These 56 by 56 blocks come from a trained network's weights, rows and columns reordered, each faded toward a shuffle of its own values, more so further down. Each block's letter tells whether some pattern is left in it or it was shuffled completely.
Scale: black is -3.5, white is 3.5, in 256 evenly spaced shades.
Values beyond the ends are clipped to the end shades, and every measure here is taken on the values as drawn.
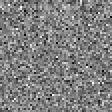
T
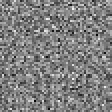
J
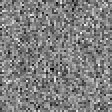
J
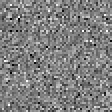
J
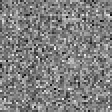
J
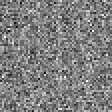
J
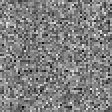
J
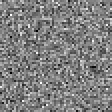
T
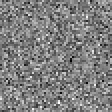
T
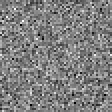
T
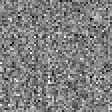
J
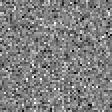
T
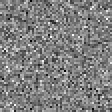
T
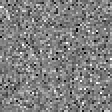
T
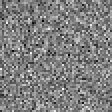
J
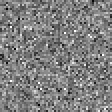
T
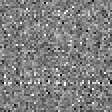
J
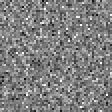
T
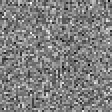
J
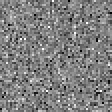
T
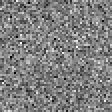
T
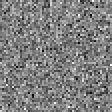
J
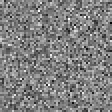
T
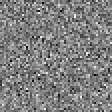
J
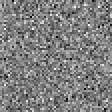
T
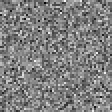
T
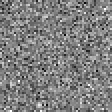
T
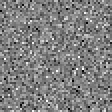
T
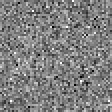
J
